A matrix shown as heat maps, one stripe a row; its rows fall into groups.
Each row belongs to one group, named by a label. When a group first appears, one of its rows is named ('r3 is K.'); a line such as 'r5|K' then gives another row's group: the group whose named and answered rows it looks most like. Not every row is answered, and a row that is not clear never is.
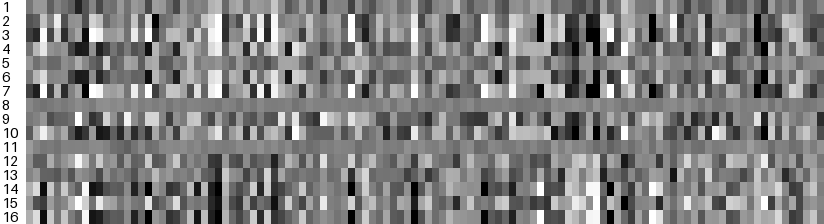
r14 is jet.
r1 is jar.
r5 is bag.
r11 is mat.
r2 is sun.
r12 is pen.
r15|pen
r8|pen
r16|jet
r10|jar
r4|jar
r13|jet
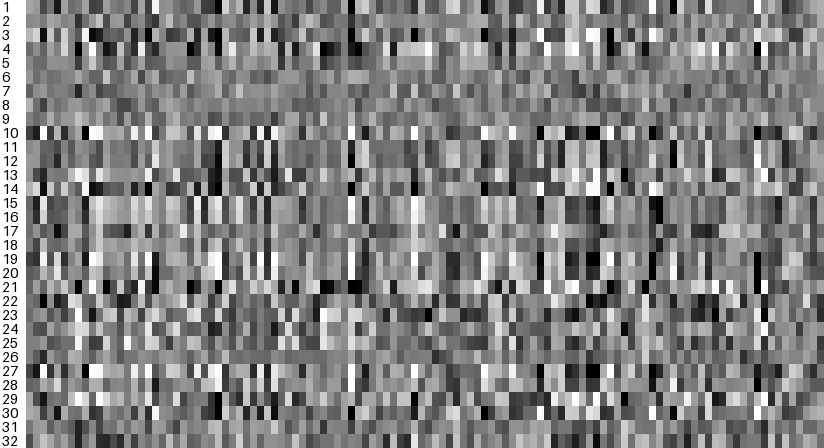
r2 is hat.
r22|mat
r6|bag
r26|mat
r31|jar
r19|sun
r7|jar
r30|jet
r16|sun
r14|jet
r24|pen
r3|jet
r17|mat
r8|mat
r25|bag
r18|sun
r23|bag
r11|jet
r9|pen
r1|jet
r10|sun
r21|hat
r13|pen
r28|sun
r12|jet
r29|pen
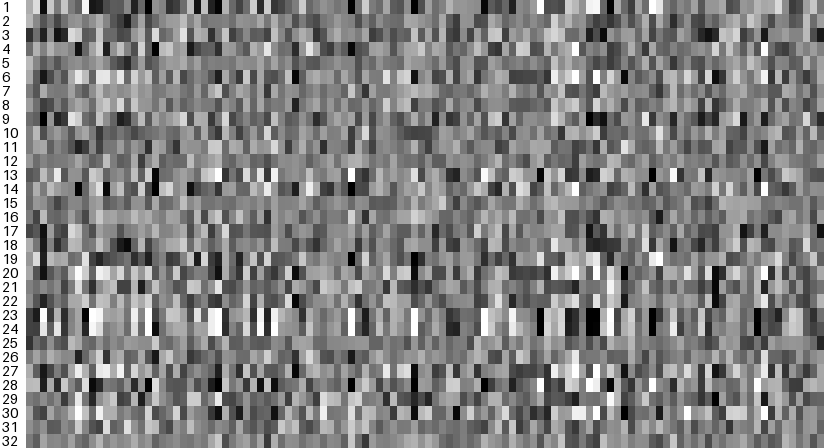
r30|pen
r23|sun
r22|pen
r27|pen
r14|hat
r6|pen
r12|bag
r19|jet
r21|bag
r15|mat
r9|mat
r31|bag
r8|pen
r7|sun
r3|mat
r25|mat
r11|jar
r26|hat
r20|pen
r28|jet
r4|hat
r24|sun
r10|jet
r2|mat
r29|bag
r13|sun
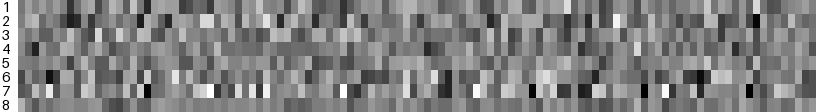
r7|sun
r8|mat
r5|hat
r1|hat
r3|bag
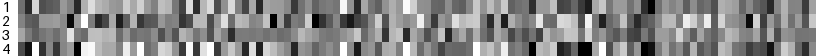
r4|sun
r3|pen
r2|hat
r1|sun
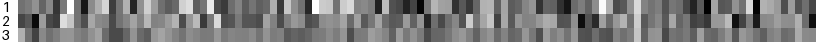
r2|mat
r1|bag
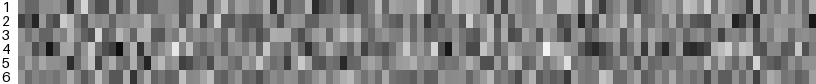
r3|bag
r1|hat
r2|mat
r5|hat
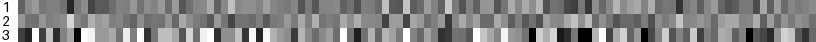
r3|sun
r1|jar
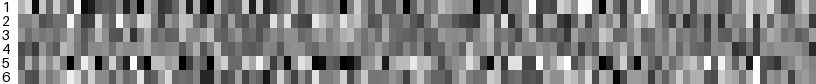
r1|jet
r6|pen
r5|hat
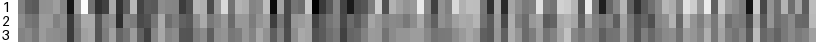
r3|hat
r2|hat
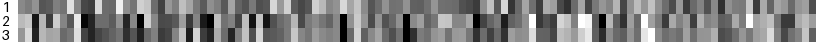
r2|jet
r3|jet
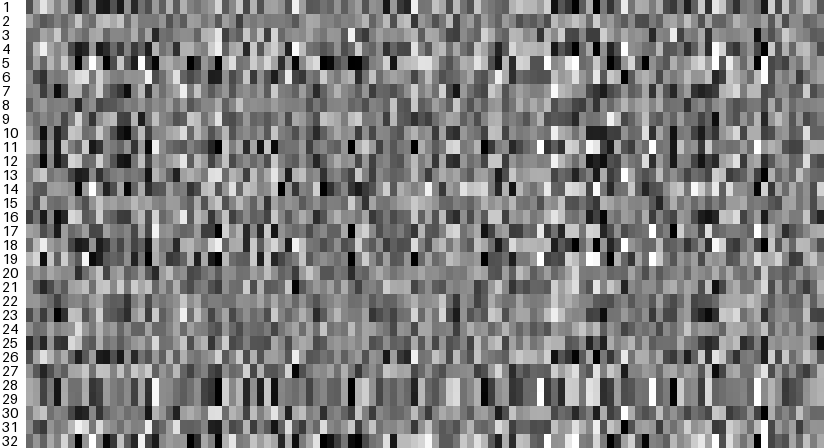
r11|jet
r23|mat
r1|jar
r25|mat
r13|jar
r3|sun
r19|jet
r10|mat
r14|hat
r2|pen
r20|hat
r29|jet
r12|mat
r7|mat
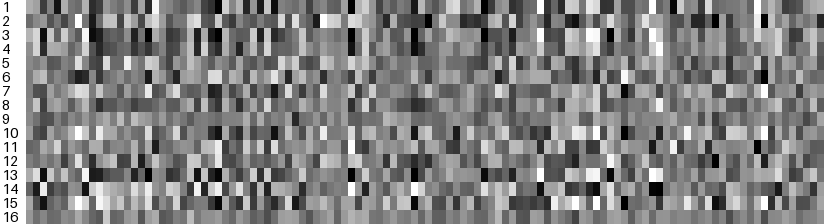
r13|jet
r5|bag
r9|pen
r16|bag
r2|bag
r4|jet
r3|jet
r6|jar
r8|jet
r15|pen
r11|sun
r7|pen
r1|jet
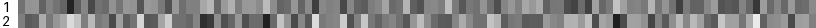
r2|pen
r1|jar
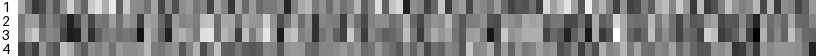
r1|pen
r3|jar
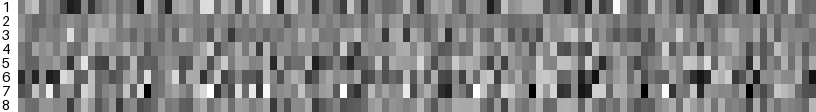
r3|pen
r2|pen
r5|hat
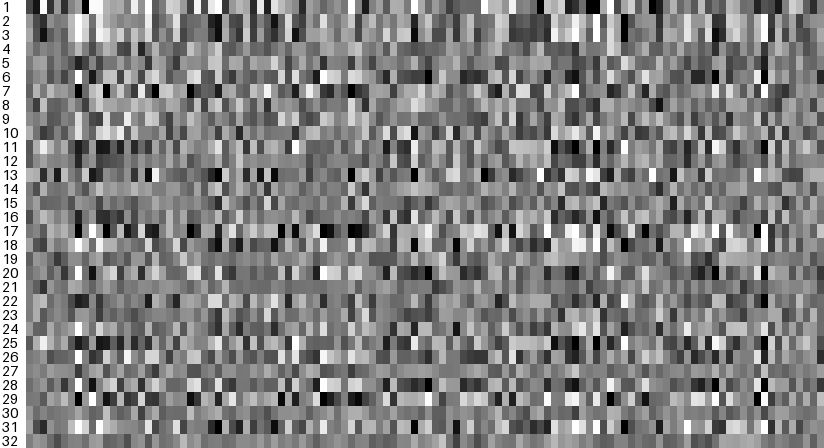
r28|bag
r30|bag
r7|hat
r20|bag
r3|pen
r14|sun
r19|mat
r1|sun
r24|pen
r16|jar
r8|sun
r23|jet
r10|pen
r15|jet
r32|mat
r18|pen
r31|pen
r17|hat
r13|jet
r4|bag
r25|jar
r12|jar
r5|jar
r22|jar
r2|pen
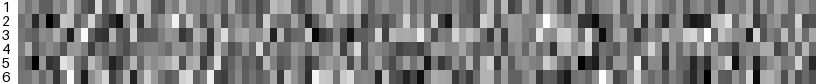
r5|mat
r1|bag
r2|mat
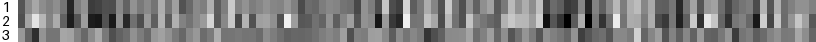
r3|mat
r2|jar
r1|jar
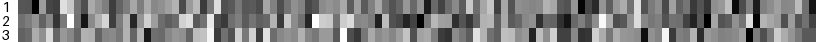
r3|sun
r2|bag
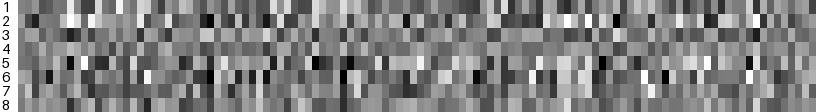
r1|bag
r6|jet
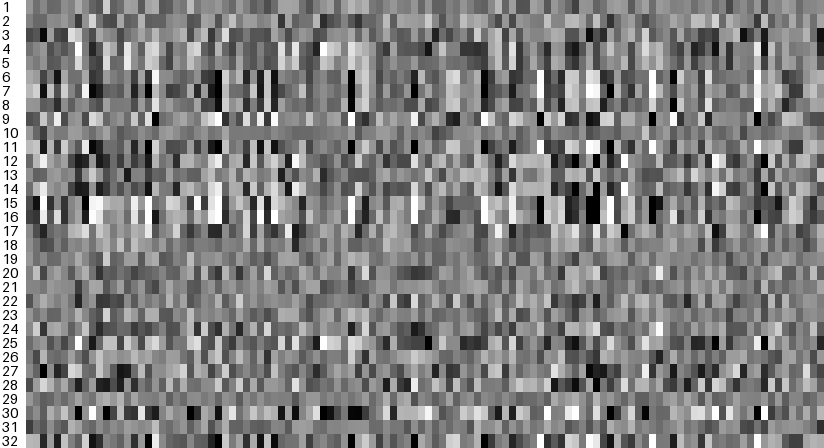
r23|bag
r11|jet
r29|pen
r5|bag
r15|sun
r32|jet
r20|jet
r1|bag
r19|bag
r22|jar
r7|jet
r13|hat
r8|jet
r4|bag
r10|mat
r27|mat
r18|pen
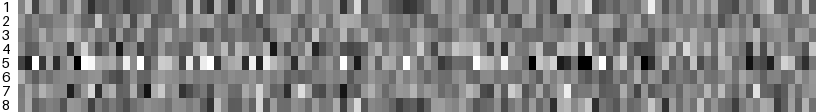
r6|mat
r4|hat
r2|bag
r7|hat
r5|sun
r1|jet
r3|pen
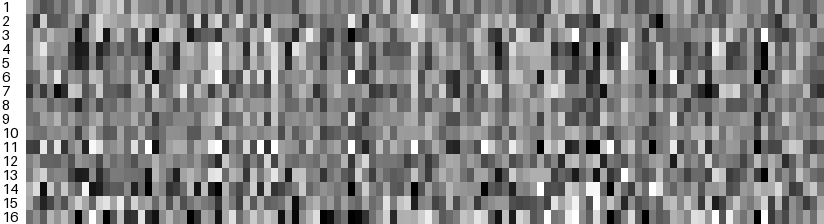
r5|jar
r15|pen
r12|jet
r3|hat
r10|hat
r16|hat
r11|sun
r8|jar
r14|jet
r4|jar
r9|sun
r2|sun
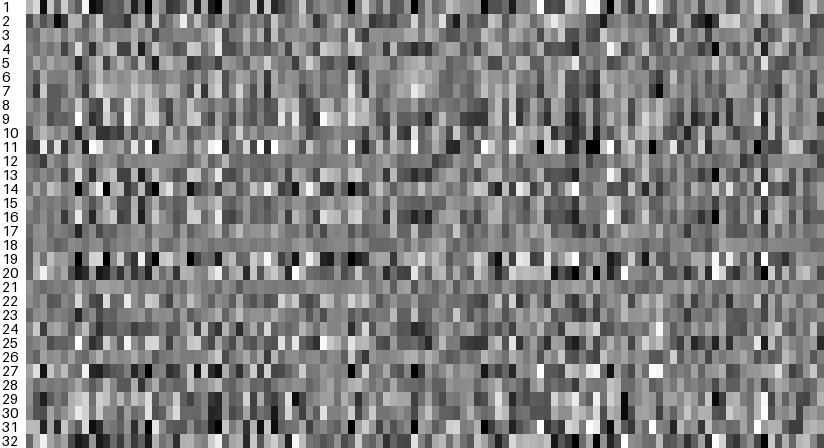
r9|bag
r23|jar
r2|mat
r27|jet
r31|jet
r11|sun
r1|jet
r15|bag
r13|bag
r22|bag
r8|bag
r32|jar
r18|mat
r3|sun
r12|mat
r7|sun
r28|bag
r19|hat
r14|hat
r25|bag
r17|jar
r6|sun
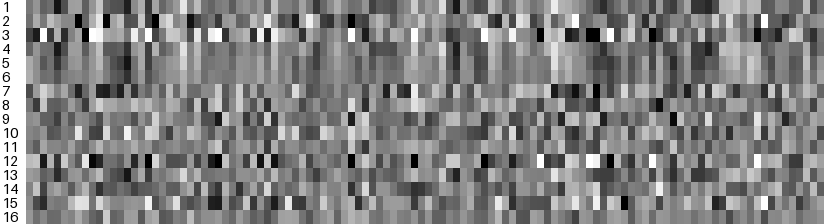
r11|sun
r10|bag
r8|sun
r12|jet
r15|pen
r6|mat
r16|bag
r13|mat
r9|jet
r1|mat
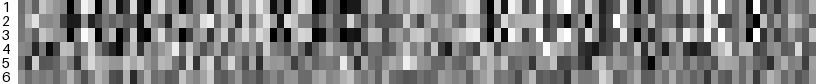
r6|bag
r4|mat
